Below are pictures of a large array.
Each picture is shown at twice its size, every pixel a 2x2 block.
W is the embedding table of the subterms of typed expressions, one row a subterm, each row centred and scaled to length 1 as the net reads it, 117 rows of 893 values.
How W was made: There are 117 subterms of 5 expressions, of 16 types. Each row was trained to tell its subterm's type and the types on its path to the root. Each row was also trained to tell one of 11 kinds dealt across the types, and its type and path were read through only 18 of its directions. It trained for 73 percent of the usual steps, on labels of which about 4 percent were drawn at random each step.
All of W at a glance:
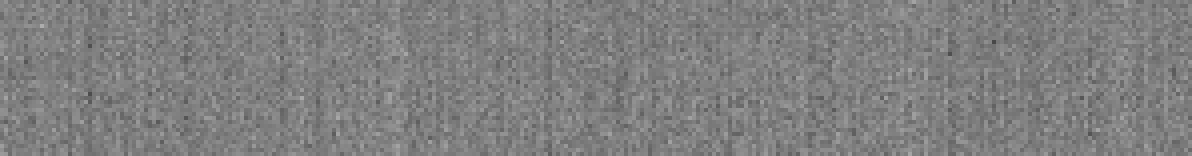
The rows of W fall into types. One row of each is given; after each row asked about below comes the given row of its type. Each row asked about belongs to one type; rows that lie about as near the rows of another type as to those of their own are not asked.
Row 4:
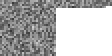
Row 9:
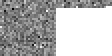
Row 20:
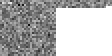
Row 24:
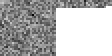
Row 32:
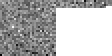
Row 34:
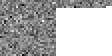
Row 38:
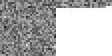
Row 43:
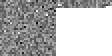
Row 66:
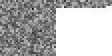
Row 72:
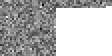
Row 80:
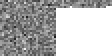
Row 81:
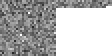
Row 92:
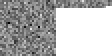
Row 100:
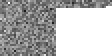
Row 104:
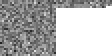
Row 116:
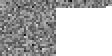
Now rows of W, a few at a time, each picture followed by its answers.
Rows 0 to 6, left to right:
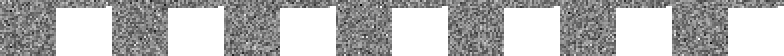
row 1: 72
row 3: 80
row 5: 80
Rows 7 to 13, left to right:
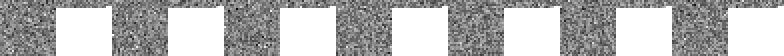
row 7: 81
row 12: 32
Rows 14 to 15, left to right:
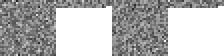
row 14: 66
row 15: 4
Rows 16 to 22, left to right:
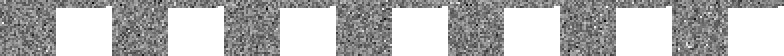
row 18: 116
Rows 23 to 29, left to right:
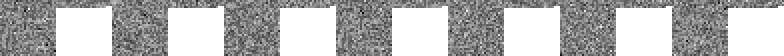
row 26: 100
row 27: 100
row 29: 4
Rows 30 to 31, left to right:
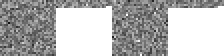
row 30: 66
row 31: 4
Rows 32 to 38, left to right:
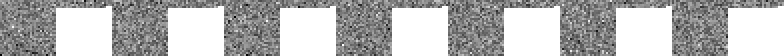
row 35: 81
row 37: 104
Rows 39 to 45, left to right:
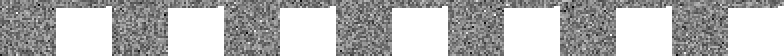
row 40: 32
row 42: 81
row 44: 80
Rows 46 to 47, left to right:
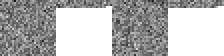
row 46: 80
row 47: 38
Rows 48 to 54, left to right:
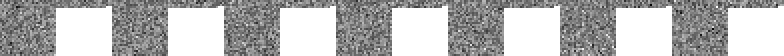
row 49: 4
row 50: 72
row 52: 72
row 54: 20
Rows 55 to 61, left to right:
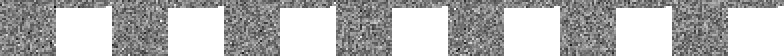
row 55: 100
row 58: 100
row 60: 4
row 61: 92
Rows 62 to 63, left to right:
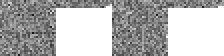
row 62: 34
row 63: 72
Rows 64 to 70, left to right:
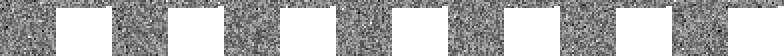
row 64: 32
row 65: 81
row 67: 81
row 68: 80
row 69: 43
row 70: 20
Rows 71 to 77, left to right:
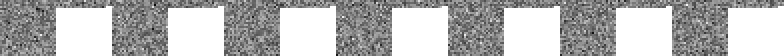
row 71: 92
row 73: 72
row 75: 92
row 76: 4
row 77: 92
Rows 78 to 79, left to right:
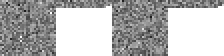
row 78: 92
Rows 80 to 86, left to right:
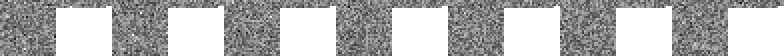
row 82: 20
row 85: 66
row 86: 100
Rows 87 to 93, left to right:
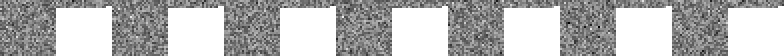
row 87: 66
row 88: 66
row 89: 66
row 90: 34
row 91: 92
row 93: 66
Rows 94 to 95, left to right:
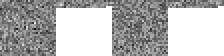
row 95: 92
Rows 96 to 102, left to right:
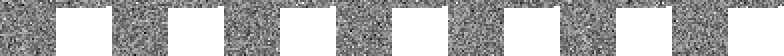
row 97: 20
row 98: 72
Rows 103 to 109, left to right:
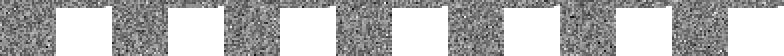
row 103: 4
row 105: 38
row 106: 32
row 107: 100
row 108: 100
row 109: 32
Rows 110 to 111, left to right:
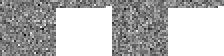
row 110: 20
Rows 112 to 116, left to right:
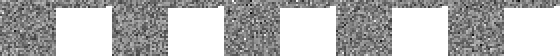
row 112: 20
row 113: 34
